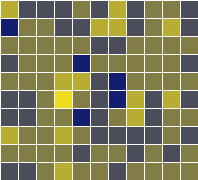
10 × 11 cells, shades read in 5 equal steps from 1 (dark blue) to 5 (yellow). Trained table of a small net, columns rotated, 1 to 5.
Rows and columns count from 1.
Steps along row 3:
same same same same down same up same same same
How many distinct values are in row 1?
3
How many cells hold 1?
5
